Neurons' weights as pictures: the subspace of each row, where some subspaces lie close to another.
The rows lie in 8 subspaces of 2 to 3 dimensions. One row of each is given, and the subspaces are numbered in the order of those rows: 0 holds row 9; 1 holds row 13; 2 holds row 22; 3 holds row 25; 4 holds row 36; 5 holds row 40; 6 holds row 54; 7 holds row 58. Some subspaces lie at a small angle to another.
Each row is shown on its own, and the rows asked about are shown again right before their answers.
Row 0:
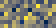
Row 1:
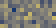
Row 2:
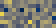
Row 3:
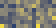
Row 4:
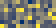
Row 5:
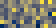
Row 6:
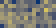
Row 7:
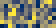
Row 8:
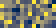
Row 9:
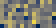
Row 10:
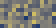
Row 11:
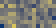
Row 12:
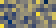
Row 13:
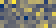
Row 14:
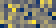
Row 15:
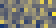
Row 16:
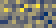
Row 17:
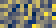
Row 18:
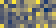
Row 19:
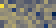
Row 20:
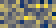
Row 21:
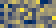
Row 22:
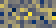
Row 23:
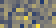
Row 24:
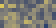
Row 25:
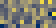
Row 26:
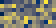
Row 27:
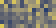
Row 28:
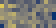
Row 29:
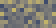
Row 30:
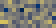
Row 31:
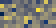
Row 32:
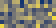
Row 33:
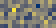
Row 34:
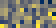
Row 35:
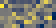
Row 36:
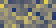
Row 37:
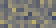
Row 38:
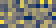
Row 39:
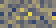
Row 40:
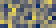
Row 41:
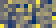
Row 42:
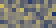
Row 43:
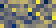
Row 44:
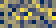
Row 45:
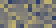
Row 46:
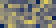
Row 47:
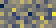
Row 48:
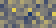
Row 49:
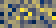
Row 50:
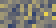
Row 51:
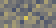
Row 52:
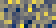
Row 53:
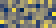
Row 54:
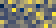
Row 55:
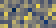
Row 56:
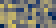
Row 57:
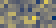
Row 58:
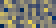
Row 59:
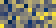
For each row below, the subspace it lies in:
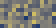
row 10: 0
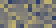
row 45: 0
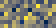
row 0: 5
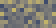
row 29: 7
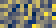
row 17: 0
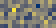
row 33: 5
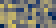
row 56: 6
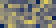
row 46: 4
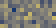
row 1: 4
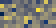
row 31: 7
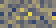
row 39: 2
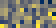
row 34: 3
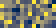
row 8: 0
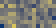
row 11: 3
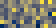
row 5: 3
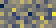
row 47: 2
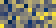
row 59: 7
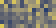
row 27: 1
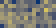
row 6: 1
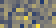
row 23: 0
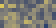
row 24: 3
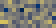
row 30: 7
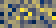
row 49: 2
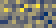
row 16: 7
